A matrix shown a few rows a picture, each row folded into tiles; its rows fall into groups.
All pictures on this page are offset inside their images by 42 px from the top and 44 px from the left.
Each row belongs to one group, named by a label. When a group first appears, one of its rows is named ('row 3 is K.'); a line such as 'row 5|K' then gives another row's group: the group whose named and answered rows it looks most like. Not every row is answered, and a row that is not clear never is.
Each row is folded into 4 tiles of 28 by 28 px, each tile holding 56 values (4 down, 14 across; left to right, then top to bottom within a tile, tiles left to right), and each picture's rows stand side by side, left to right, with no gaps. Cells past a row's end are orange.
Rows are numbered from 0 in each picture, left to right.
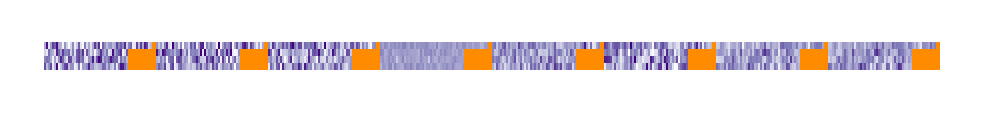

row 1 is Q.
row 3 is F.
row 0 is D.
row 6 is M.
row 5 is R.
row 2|F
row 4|R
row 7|M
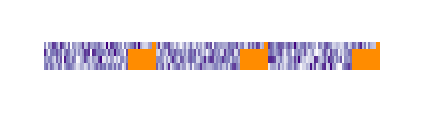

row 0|Q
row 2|R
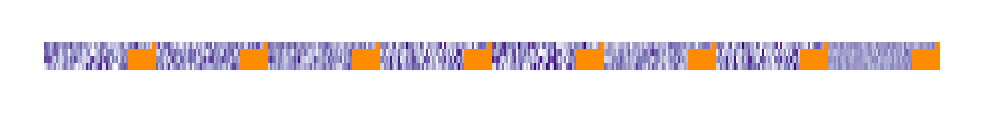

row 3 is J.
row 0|R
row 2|R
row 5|M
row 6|J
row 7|J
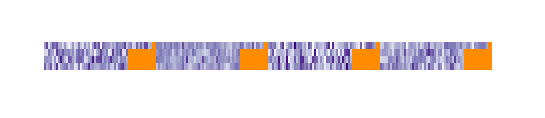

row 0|D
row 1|R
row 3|M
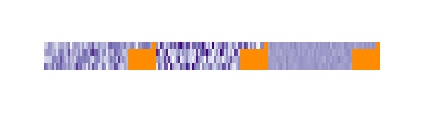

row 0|M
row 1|F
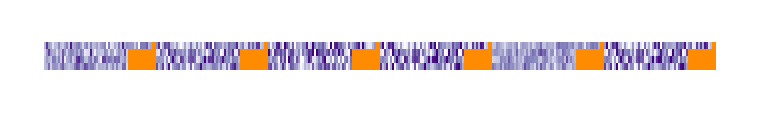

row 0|J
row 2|Q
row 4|M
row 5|D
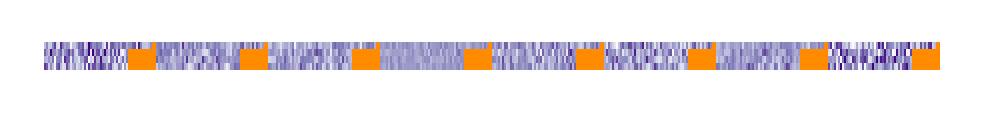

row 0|Q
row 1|R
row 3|J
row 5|F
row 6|M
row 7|D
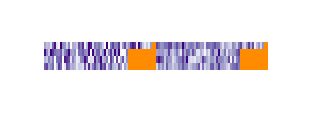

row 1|R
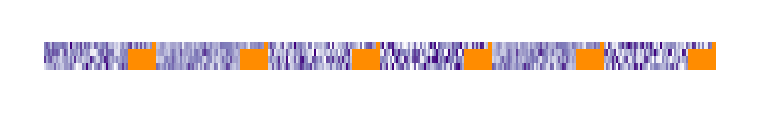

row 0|R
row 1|M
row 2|J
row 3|D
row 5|F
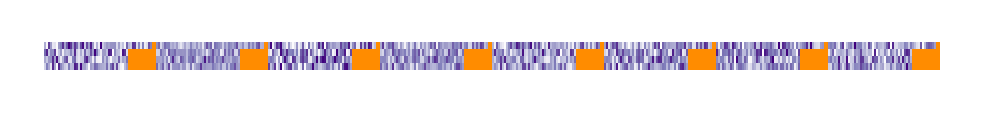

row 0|F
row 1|D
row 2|D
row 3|D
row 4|F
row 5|D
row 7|J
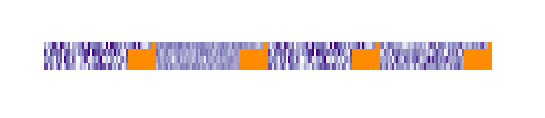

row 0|Q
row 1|F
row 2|Q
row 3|D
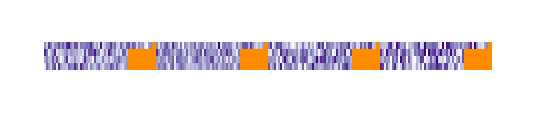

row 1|Q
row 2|D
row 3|Q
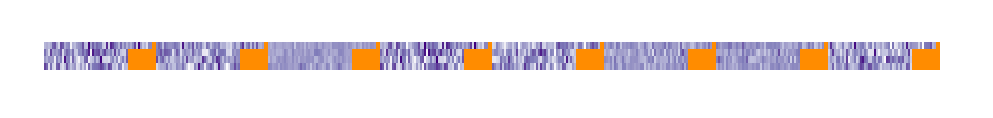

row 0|Q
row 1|R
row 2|M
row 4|M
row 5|J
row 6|R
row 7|J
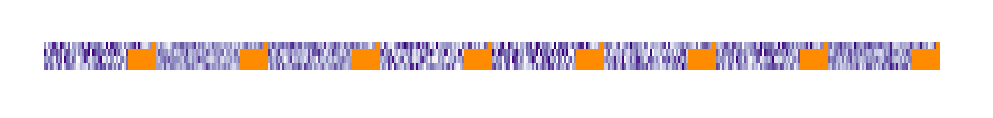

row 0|Q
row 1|F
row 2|F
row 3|F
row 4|Q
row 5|J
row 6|Q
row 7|R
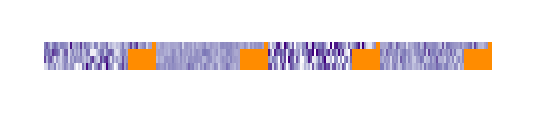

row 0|R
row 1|M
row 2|Q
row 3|Q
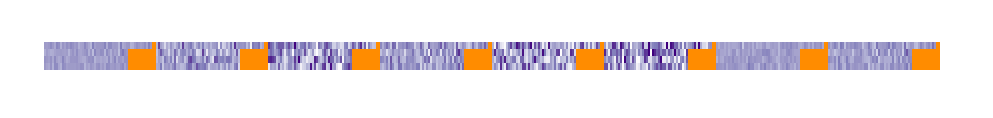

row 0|J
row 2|R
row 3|J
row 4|F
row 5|Q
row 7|J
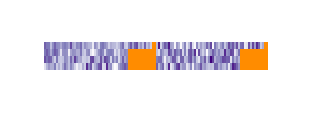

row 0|R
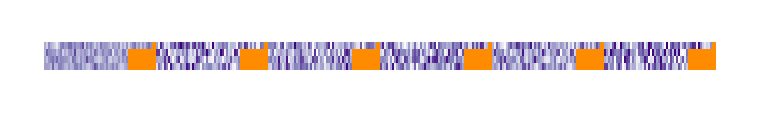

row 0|F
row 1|F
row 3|D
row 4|F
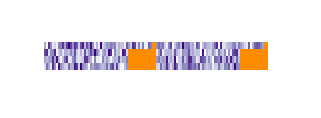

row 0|F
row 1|J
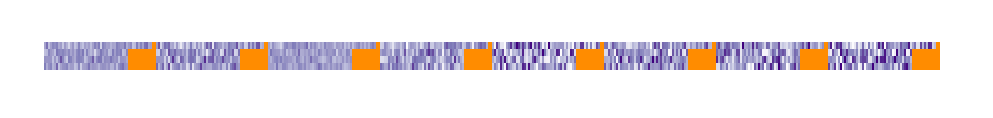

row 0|D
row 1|D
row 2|F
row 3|M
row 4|F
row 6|R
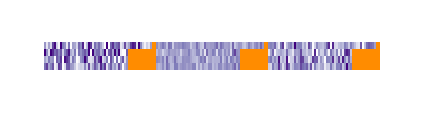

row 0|Q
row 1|J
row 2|J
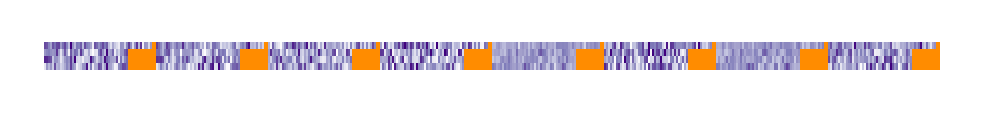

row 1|R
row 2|F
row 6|M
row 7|R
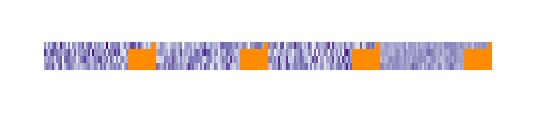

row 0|Q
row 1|M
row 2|J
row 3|M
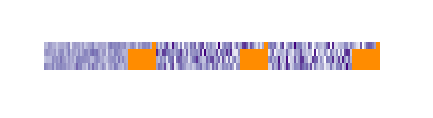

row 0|M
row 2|J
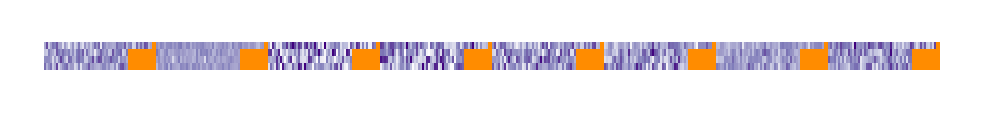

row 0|D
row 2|F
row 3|R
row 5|M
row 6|M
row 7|R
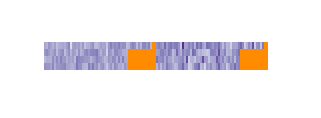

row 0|M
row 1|R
